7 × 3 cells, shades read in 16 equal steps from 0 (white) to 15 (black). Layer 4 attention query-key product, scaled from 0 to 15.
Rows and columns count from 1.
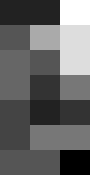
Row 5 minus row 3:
2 3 10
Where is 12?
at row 4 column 2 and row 5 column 3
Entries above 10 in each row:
2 0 0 1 3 1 1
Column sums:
73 71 47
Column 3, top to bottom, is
0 2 2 8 12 8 15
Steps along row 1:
same down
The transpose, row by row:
13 10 9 9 11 11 10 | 13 5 10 12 13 8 10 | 0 2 2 8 12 8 15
